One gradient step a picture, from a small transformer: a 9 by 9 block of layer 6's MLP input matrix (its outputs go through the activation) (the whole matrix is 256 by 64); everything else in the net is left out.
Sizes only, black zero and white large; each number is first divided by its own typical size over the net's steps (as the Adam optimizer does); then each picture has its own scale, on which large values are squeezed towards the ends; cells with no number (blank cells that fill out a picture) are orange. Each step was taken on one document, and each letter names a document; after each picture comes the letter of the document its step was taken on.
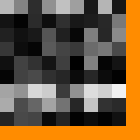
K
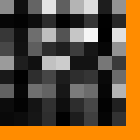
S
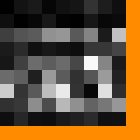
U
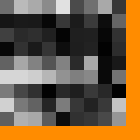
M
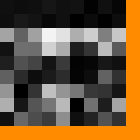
U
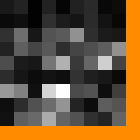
U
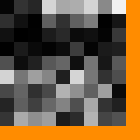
K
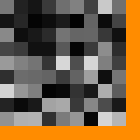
M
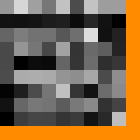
M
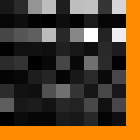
S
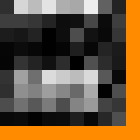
K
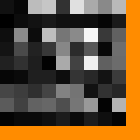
S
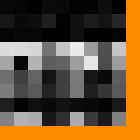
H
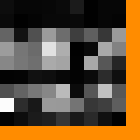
U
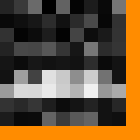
K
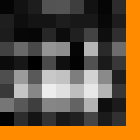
K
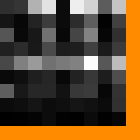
S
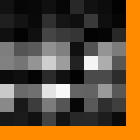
U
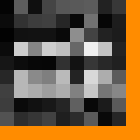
K
